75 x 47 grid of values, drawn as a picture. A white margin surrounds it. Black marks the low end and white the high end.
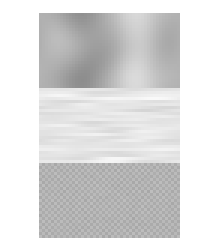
The table splits into 3 rows of 1 panel. Panel 1,1: high, smooth. Panel 2,1: very high, streaked across, faint in contrast. Panel 3,1: high, checkered, faint in contrast.
